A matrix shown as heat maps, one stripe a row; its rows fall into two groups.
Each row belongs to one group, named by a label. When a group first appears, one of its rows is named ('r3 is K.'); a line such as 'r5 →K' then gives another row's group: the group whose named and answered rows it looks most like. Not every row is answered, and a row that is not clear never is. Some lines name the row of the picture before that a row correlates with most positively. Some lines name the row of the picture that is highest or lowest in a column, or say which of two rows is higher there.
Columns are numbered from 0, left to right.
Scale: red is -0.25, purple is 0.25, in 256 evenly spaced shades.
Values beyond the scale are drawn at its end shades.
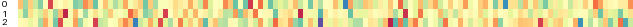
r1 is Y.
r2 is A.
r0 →A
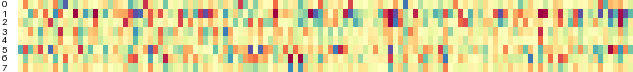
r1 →A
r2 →A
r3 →A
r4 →A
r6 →Y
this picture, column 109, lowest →6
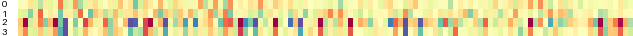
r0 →A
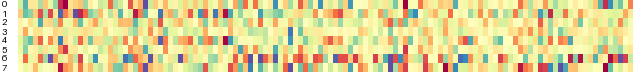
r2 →A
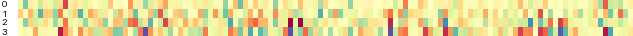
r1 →A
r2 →Y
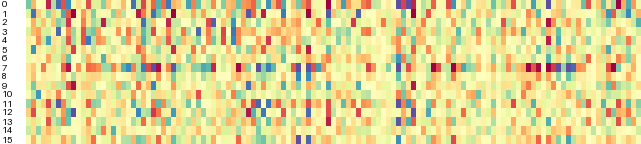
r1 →Y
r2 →A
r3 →A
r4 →A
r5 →Y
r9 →Y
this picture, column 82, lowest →7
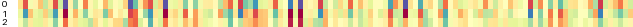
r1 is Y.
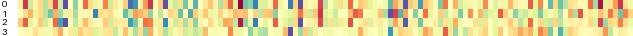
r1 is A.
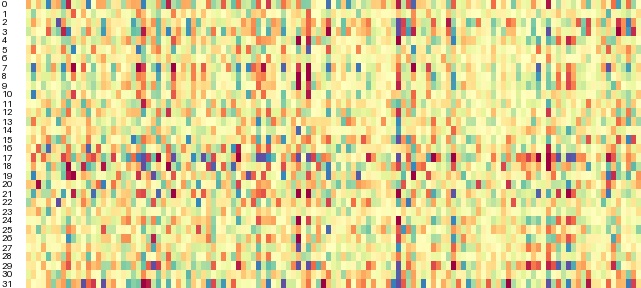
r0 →A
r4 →Y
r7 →Y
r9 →Y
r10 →Y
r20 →A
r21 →Y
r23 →A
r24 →Y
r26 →Y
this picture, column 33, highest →17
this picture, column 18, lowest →19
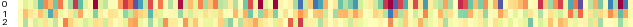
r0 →A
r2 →Y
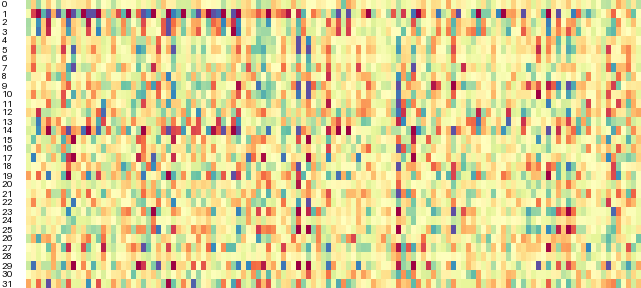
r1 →A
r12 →A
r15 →Y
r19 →A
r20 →Y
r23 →Y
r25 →Y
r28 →A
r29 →Y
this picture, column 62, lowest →14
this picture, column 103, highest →1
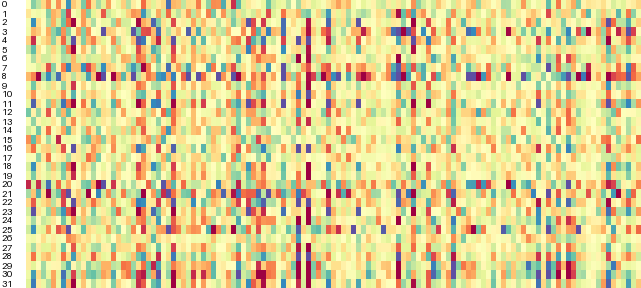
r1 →A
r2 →Y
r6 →Y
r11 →Y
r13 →Y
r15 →A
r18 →Y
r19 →Y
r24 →Y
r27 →Y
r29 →Y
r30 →Y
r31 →Y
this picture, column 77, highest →4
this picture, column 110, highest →25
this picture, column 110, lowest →8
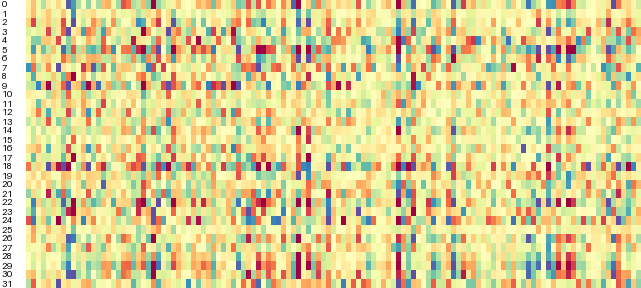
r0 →Y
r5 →Y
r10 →A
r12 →A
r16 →A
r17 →Y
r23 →Y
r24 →A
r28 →Y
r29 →Y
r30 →Y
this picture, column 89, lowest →4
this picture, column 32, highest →31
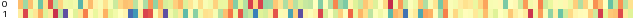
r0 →A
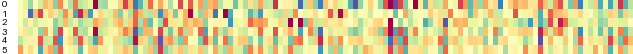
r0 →A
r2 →Y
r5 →A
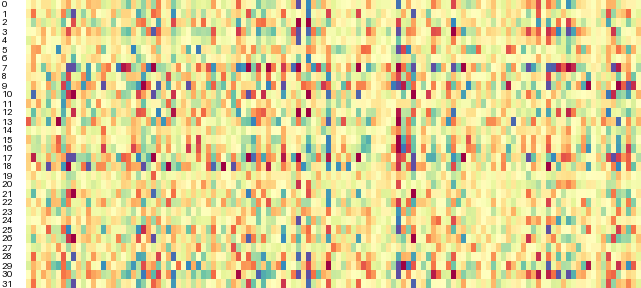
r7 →Y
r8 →A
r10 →Y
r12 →Y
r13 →A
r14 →A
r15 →A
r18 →A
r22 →A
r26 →Y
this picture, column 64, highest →18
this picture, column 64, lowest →9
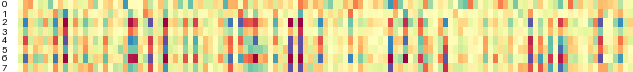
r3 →Y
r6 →Y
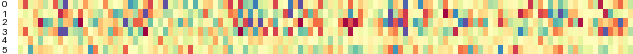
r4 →A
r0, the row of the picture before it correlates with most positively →4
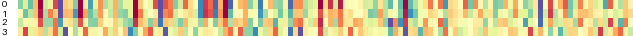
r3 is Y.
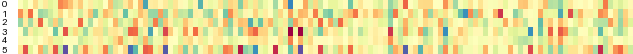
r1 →A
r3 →Y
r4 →Y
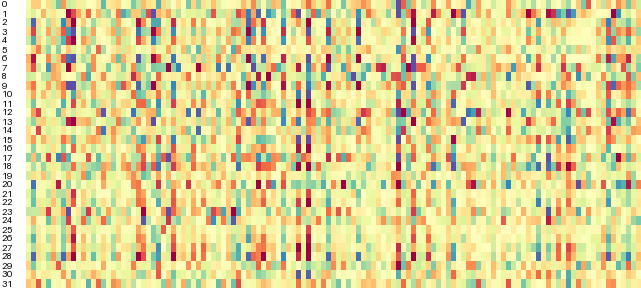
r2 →Y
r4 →Y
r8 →A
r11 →Y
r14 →A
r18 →Y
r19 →A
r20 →A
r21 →Y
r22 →Y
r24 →A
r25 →Y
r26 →Y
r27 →Y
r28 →Y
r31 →A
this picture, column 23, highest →24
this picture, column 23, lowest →23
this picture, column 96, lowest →12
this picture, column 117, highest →9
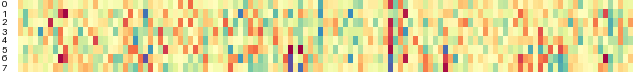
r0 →A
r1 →Y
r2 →A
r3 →A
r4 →A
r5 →Y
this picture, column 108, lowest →5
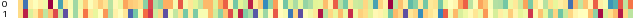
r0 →A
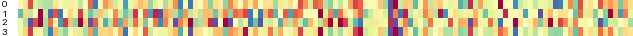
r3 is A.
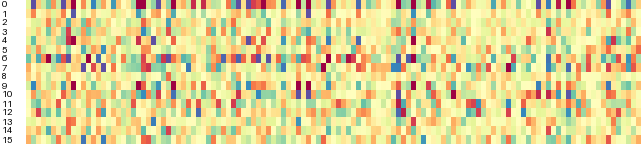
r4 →Y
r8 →A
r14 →A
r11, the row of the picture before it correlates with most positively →2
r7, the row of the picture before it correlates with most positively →0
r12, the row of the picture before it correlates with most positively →0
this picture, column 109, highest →10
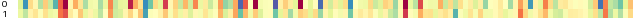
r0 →Y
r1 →Y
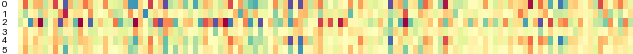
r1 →Y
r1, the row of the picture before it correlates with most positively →1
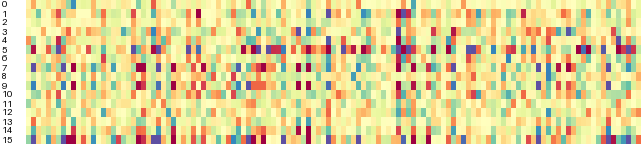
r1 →A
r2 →A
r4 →A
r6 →A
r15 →Y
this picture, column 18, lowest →15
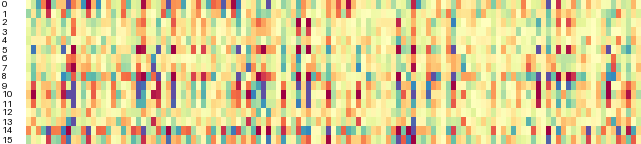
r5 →Y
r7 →Y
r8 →Y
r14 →A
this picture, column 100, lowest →7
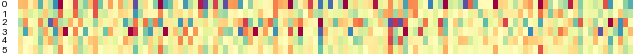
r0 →A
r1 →A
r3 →Y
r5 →A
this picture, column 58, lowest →0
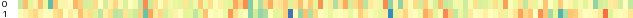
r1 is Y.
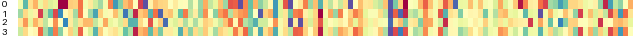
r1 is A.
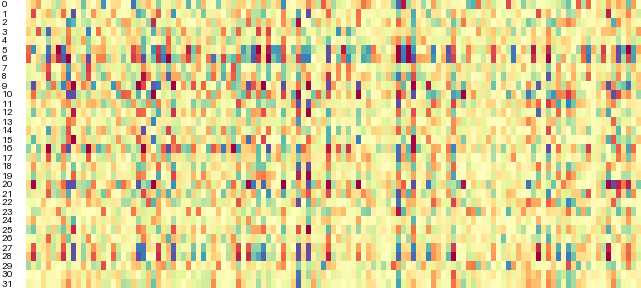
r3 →A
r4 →A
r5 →A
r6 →A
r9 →Y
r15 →Y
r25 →Y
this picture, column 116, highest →9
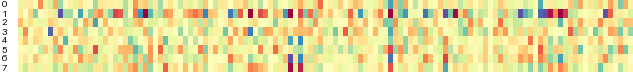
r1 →Y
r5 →A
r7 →Y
